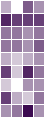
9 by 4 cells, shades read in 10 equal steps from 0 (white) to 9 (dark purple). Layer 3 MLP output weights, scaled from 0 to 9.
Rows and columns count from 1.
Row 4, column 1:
5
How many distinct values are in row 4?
3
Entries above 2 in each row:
3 4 4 4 3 3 2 3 4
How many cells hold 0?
2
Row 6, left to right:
7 2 8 5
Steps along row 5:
down up up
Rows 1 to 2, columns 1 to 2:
3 0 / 8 7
